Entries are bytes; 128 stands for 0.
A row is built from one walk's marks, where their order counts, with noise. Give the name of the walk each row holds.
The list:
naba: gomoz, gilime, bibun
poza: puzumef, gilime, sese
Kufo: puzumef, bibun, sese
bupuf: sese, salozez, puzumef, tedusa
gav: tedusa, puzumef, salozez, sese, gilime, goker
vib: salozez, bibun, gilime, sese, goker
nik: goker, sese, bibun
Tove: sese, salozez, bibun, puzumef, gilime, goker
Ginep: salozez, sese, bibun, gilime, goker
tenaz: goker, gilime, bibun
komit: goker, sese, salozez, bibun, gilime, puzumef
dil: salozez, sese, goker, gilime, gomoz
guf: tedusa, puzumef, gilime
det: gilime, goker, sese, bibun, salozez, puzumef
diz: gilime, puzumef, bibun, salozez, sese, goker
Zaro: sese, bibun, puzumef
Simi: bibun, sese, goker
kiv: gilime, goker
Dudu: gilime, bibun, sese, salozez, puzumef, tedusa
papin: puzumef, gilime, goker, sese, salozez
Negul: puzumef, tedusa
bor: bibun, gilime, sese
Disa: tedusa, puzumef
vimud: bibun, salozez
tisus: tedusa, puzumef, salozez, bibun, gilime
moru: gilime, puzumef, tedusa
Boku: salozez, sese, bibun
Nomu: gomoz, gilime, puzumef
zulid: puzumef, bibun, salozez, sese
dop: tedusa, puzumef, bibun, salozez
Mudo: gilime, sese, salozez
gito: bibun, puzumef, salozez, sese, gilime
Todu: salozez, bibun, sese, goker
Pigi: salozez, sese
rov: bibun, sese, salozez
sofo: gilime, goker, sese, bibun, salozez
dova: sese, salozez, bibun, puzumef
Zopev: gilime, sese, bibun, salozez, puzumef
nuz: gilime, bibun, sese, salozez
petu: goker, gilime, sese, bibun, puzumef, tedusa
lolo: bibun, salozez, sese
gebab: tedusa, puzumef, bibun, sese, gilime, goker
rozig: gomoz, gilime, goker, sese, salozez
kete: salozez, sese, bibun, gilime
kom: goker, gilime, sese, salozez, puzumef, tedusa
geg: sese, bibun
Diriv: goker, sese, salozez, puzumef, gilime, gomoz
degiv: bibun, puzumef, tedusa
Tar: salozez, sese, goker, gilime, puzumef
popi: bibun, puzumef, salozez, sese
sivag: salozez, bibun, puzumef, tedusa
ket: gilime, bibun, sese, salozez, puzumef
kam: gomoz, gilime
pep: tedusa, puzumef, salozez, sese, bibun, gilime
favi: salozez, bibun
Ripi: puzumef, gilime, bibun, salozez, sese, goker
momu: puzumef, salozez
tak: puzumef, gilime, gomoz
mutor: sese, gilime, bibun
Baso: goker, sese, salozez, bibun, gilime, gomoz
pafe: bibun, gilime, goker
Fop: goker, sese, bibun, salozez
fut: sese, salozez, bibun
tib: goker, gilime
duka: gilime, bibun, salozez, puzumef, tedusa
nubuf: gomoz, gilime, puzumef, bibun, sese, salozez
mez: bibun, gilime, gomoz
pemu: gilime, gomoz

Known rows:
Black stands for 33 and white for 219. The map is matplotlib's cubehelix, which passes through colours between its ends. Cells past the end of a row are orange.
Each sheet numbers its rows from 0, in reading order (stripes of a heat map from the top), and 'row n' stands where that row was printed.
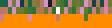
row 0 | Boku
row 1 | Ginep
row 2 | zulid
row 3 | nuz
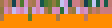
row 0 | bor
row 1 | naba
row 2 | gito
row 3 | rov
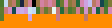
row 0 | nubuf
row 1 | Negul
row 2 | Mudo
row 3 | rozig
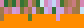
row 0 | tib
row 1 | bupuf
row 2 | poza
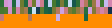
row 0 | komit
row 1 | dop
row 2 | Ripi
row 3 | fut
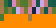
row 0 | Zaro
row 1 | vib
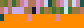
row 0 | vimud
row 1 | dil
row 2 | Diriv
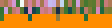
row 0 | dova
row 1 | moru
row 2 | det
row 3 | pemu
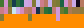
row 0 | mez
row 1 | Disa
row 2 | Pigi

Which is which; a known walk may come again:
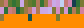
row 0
duka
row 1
vimud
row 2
rozig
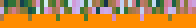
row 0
favi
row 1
Baso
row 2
bupuf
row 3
nubuf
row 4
Diriv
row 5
papin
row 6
momu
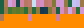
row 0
Zopev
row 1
gav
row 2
petu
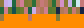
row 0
tisus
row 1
Fop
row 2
Tove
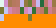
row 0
kom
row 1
popi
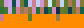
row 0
komit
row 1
guf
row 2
det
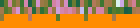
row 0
Simi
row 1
Mudo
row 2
kam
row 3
mutor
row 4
pep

